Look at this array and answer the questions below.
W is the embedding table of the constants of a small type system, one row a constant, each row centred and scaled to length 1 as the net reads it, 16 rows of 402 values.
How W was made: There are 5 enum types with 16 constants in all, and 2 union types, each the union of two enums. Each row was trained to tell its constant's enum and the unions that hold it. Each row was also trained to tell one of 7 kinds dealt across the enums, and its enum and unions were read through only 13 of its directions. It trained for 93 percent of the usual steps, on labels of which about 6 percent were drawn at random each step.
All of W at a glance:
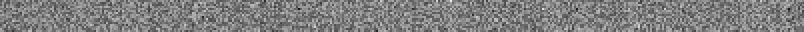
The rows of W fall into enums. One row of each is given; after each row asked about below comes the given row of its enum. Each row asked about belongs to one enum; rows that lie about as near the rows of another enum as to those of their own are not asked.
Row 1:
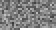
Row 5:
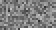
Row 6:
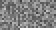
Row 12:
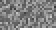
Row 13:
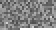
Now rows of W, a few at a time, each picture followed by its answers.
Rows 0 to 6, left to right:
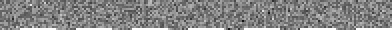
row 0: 12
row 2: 5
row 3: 5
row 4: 6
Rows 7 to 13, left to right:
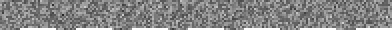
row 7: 1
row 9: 6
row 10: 6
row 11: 5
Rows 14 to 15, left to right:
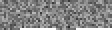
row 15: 1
